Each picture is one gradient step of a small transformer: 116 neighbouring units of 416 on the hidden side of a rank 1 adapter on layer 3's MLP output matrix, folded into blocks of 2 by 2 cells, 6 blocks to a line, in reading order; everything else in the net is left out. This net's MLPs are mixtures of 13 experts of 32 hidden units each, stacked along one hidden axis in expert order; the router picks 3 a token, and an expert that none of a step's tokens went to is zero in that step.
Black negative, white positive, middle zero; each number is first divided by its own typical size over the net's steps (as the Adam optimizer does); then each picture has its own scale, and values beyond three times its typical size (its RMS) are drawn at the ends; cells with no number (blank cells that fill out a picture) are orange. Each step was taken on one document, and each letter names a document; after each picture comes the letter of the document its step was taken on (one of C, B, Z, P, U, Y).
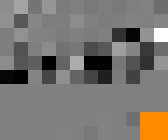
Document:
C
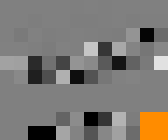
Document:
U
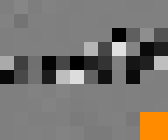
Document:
C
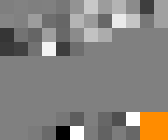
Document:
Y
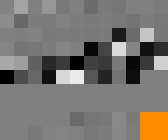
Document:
C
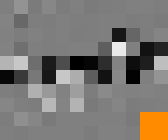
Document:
C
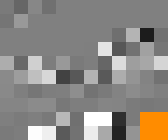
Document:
U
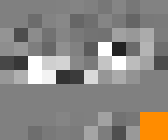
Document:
U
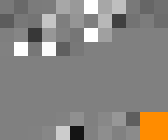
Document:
Y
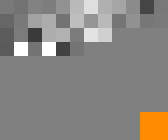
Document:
Y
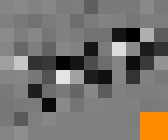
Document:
C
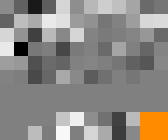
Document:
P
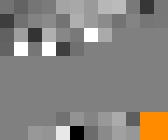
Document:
Y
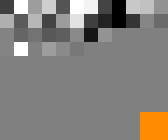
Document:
Y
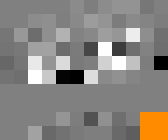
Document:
U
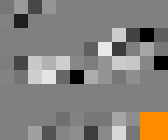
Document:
U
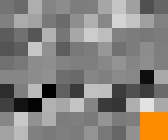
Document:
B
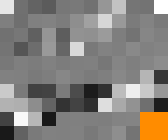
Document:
B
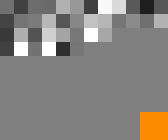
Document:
Y
